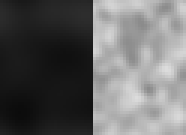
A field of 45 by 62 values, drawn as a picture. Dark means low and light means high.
It is made of 1 by 2 panels. Panel 1,1: very low, smooth, faint in contrast. Panel 1,2: high, blotchy.
